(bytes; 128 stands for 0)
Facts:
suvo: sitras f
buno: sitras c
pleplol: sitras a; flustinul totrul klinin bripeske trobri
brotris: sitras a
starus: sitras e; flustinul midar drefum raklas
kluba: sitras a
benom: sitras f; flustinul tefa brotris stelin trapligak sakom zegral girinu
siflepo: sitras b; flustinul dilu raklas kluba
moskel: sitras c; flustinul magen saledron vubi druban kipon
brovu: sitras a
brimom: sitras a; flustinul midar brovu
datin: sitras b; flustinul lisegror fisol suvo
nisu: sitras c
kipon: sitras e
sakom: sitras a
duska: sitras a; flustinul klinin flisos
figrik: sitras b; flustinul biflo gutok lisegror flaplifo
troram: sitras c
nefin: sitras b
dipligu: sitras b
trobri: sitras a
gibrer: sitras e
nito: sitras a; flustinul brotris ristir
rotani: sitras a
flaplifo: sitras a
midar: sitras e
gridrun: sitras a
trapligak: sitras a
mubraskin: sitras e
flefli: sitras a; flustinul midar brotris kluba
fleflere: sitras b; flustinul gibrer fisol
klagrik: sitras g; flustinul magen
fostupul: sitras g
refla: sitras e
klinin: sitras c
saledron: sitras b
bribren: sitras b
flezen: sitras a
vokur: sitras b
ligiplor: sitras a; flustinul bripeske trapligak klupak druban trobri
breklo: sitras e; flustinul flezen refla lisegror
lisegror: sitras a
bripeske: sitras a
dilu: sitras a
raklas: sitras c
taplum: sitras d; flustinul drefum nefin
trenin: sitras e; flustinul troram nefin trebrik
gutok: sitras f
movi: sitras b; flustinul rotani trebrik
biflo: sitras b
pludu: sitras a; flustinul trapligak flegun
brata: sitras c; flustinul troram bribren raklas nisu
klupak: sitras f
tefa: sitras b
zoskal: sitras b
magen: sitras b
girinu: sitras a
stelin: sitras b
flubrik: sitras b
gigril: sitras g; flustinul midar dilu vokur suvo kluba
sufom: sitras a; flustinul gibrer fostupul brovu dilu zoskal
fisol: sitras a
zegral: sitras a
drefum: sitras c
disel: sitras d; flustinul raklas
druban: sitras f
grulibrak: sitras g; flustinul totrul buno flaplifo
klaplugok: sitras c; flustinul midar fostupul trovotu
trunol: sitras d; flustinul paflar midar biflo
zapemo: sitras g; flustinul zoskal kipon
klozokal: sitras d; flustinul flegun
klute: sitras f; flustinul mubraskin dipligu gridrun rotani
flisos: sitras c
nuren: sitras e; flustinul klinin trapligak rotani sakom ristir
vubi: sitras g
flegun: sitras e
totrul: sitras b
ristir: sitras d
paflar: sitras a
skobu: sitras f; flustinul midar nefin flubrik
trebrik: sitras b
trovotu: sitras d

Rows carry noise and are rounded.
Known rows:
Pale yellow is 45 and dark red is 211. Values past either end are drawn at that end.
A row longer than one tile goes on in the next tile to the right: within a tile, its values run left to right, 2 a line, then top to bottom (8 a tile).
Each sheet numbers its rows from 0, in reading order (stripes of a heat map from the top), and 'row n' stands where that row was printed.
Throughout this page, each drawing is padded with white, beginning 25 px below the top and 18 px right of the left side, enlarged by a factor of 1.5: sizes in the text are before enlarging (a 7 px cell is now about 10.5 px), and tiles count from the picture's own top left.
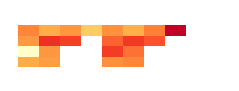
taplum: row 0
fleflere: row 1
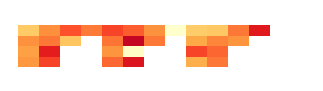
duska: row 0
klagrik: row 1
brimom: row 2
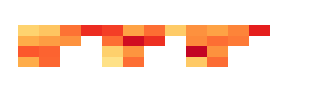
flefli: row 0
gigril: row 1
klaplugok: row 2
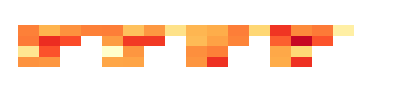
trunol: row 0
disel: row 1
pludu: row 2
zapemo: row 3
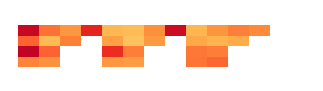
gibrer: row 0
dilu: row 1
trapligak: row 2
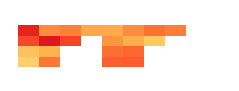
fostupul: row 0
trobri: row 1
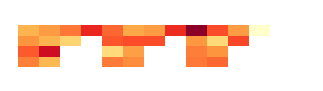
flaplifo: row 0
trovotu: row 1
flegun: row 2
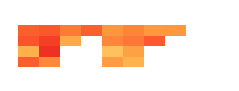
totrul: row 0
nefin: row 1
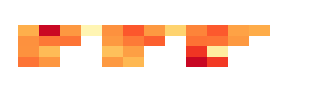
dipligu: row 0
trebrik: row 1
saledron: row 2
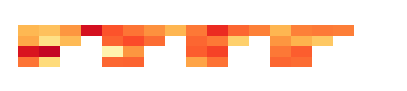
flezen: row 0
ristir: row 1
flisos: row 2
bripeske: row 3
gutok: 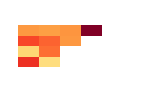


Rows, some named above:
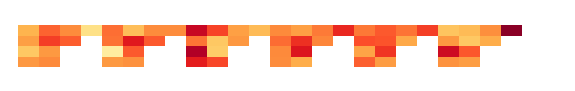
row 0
movi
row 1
trunol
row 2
kipon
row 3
figrik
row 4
totrul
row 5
fisol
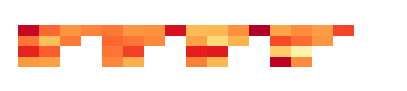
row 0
midar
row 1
biflo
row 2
lisegror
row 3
druban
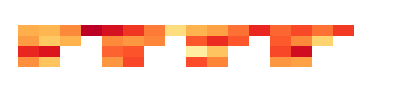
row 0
lisegror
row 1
nuren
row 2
benom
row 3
buno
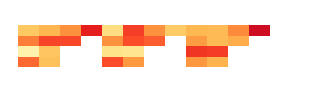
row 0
skobu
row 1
klute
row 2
paflar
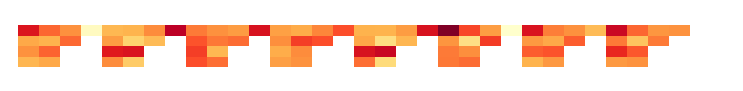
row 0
trenin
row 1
lisegror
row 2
zoskal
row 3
siflepo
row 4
flezen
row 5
flegun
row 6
starus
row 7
midar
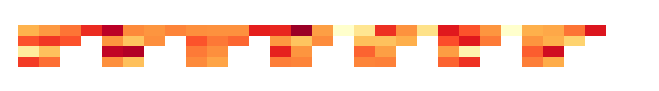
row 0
benom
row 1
breklo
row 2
vokur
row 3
mubraskin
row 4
gridrun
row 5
vubi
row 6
flaplifo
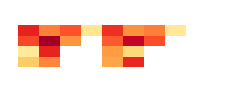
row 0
grulibrak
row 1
zapemo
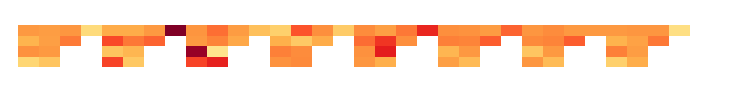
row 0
brata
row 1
suvo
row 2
moskel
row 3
rotani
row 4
figrik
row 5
flubrik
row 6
nefin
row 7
brata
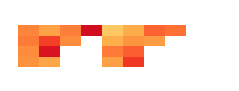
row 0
figrik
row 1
nito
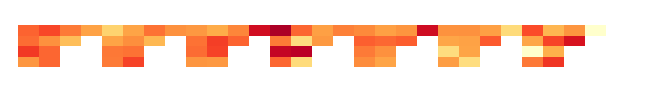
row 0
klinin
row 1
ligiplor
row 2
datin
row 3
refla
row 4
vokur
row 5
bribren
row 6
klozokal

